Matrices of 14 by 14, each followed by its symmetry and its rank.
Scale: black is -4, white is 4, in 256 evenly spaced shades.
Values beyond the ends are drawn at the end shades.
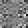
neither, rank three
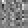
neither, rank three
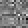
neither, rank three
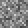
symmetric, full rank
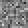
antisymmetric, full rank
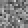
antisymmetric, full rank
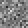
symmetric, full rank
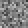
antisymmetric, full rank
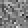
antisymmetric, full rank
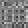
neither, rank three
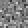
antisymmetric, full rank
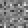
neither, rank three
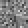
antisymmetric, full rank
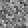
antisymmetric, full rank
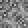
symmetric, full rank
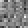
neither, rank three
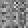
neither, rank three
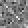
symmetric, full rank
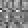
neither, rank three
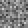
antisymmetric, full rank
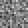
antisymmetric, full rank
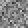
symmetric, full rank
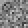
symmetric, full rank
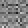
neither, rank three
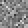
symmetric, full rank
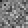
symmetric, full rank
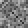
symmetric, full rank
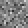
antisymmetric, full rank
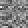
neither, rank three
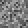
symmetric, full rank
